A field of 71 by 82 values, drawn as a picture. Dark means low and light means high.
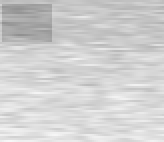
Odd patch: lower, in the top left. Histogram: skewed, a long tail of low values. Ninth with the lowest average: top left. Slope: up to the bottom. Average level on the scale: 80%.
